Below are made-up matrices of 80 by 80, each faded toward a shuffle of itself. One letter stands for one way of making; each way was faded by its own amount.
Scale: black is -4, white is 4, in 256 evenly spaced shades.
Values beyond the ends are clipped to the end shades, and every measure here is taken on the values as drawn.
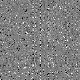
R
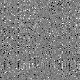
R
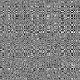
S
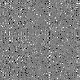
R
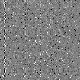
R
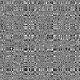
S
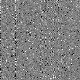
R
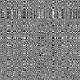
S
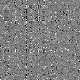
R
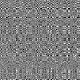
S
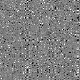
R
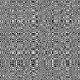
S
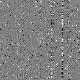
R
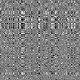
S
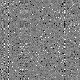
R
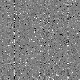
R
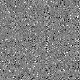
R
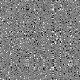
R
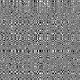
S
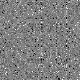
R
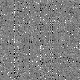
R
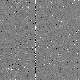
R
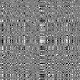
S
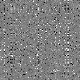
R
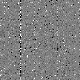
R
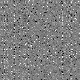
R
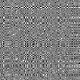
S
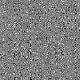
R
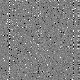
R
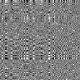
S
